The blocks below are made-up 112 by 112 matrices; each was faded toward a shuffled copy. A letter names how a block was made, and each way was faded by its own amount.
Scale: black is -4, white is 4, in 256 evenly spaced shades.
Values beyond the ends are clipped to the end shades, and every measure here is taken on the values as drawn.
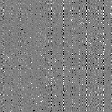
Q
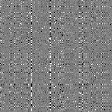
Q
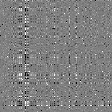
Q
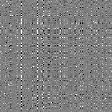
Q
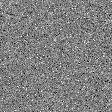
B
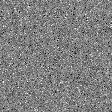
B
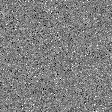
B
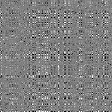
Q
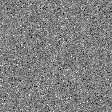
B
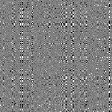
Q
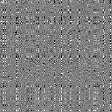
Q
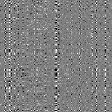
Q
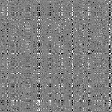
Q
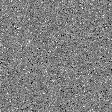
B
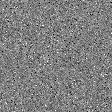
B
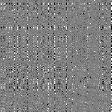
Q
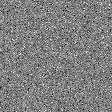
B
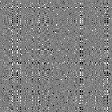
Q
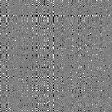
Q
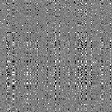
Q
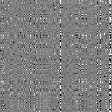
Q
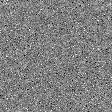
B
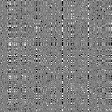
Q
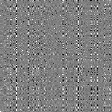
Q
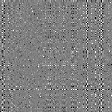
Q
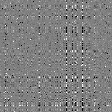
Q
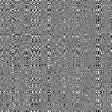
Q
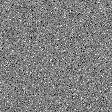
B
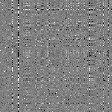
Q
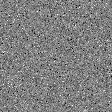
B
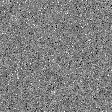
B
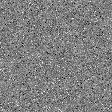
B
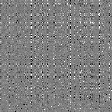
Q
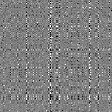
Q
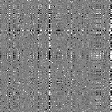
Q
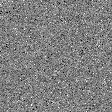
B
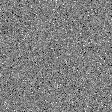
B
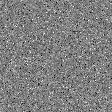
B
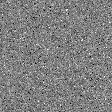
B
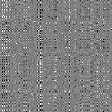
Q
